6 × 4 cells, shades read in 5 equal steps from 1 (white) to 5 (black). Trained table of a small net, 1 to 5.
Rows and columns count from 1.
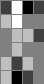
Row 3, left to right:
3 2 2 4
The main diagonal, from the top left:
4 1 2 3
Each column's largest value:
4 5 5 4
